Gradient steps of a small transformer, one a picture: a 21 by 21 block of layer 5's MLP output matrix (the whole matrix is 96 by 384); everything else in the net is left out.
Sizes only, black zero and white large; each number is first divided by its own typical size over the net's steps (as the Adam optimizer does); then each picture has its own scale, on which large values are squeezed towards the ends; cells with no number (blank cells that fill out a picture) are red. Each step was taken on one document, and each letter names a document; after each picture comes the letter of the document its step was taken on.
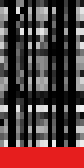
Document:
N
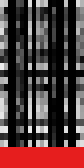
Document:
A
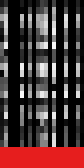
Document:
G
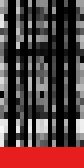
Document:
A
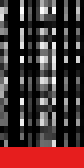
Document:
G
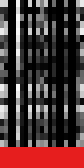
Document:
N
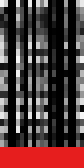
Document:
A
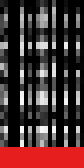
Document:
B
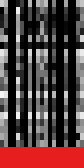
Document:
N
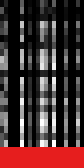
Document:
G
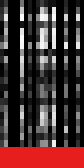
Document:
B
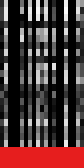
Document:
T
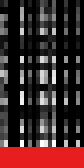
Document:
G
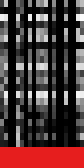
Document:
N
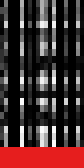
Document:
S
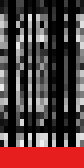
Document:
N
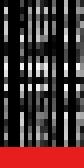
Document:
T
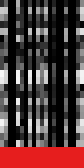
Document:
A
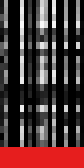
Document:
S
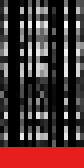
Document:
T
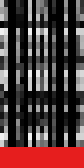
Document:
A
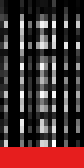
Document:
B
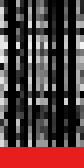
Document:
A
